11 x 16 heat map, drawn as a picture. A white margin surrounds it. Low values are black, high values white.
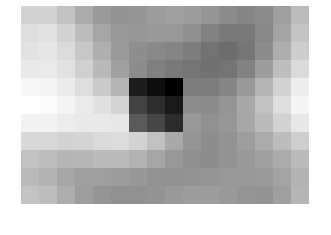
The middle left is the ninth with the highest average. No regular stripes run through it. In the centre lies a patch that is lower than the rest. The centre is the roughest part.
